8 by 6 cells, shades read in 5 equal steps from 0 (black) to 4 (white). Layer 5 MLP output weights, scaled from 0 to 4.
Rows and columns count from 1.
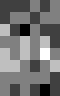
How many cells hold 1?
15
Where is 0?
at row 3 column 3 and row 8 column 5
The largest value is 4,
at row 5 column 5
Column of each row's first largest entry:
4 2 1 3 5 1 1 1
